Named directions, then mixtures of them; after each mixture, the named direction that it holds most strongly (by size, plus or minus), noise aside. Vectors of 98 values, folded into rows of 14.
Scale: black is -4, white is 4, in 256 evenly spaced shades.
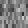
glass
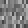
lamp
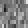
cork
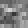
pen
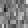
cork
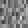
lamp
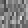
lamp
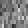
glass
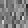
lamp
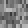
lamp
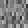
lamp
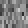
glass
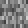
lamp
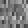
lamp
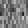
glass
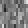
cork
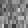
glass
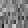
glass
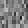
lamp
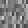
lamp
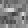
pen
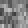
pen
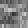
pen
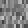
lamp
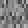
lamp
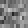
pen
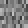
lamp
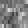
pen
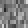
cork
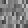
lamp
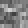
pen
